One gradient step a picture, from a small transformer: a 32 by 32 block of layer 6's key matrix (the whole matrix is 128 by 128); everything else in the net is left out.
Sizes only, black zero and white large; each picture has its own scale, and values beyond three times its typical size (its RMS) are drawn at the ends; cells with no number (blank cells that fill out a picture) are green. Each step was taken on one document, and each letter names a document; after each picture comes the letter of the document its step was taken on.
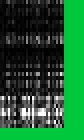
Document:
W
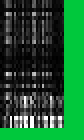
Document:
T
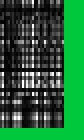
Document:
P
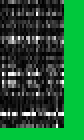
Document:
W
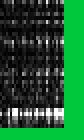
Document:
W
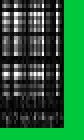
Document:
T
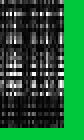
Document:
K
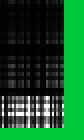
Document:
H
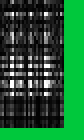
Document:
K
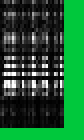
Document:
K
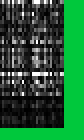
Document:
P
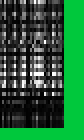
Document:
P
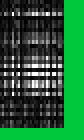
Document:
K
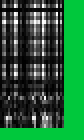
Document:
T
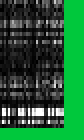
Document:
W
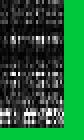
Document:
W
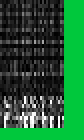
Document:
T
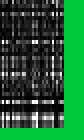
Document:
P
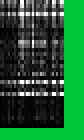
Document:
P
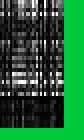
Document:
P
